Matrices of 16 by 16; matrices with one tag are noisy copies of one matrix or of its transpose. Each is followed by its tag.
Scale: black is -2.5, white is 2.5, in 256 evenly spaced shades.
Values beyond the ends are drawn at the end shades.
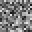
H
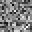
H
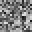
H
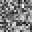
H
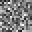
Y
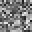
H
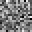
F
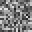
F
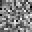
Y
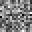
F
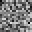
Y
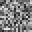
F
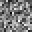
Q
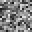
Q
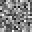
F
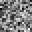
Q
